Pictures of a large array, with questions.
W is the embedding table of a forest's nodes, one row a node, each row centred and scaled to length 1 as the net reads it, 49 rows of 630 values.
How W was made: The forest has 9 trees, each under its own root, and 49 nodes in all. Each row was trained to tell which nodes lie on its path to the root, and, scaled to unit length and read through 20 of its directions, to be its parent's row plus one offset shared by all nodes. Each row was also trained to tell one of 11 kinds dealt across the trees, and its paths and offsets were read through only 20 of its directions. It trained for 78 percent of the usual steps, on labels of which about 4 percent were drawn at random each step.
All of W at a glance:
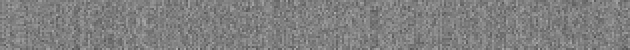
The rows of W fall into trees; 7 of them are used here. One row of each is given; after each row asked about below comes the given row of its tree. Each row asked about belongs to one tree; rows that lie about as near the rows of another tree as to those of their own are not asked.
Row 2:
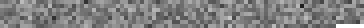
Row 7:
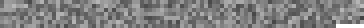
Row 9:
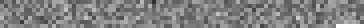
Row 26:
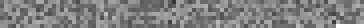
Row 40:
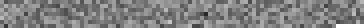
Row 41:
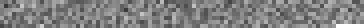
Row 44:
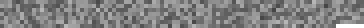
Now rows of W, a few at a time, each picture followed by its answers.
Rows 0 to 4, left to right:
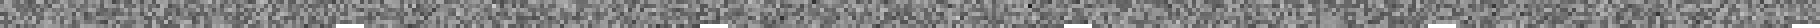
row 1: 40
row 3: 7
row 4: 2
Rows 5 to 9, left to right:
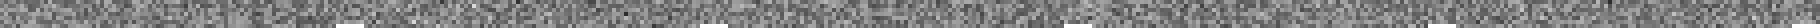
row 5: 7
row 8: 9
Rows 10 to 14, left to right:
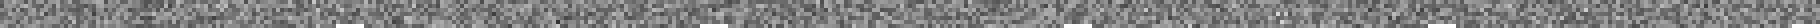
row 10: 26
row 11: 40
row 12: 26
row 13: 40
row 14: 41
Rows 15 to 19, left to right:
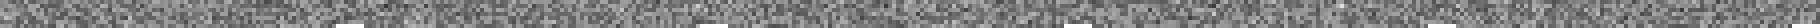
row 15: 44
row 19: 9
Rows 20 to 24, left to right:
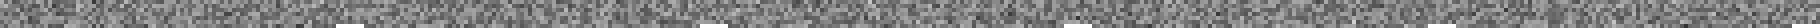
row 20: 40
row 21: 41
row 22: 41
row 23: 40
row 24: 2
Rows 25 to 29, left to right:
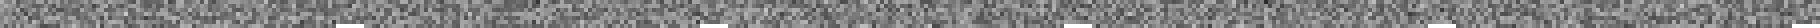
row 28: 9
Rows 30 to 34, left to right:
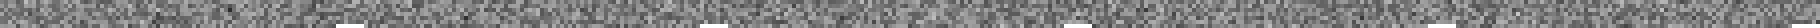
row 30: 9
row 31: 44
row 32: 9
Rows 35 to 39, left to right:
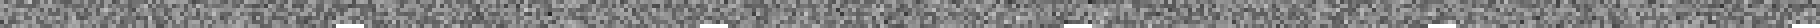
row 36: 41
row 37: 40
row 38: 2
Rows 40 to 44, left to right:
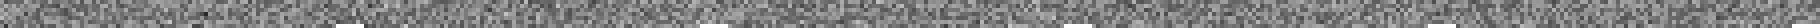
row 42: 41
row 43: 26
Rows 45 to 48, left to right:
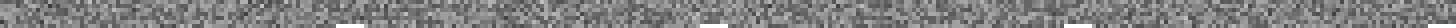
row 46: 26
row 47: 40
